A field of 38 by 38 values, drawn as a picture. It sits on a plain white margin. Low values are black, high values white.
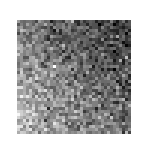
Grain: fine. Odd rows or columns: none. Histogram: bell-shaped. Ninth with the highest average: bottom left. Ninth with the lowest average: top right. Mirror symmetry: none. Slope: up to the bottom left. Stripes: none.
